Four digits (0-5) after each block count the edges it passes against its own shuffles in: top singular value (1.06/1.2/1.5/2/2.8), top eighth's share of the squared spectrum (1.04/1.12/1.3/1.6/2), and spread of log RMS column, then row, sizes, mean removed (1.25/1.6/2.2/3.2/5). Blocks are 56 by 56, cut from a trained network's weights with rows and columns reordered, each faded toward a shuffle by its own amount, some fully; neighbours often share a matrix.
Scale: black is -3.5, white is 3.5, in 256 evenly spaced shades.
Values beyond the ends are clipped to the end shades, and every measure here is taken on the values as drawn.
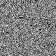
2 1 0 0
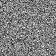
0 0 0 0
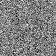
1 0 0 0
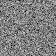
0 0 0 0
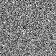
0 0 0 0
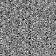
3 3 1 1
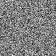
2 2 0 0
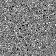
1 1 0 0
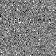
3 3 1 1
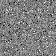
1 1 0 0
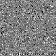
3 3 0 1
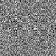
4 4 2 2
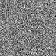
3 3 1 0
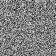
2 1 0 0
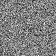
1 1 0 0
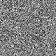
3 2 0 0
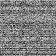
4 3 1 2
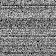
4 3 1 2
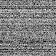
4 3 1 2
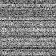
4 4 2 2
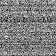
3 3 1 1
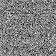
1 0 0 0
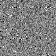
3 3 1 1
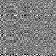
4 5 2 2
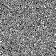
0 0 0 0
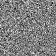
0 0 0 0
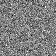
0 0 0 0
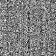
2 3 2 1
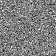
1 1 0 0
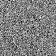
1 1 0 0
